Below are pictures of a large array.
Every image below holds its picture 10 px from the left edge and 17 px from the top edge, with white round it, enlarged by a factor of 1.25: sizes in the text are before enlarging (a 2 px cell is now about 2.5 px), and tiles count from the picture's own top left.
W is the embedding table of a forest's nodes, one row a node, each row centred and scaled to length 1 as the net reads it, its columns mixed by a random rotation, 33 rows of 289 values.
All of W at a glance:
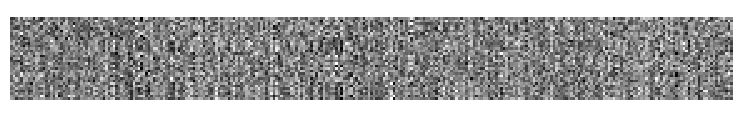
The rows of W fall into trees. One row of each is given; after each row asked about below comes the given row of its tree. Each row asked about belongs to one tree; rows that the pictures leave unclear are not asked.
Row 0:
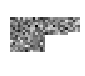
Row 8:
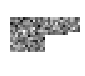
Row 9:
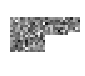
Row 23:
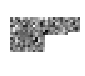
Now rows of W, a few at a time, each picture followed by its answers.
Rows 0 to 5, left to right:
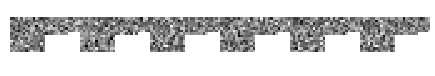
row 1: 9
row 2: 0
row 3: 8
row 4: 8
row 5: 0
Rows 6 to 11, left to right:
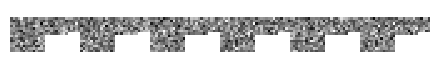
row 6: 23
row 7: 0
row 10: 9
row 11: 9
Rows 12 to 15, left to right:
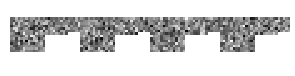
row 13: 9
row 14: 23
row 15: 0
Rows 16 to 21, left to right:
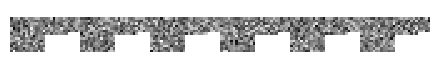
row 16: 0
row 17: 8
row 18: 0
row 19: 9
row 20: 0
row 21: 9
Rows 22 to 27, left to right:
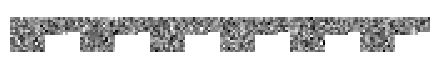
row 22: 23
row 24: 0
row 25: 0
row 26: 9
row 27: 23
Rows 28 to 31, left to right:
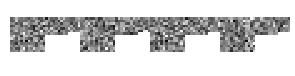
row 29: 9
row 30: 9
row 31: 23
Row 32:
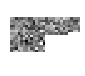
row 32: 9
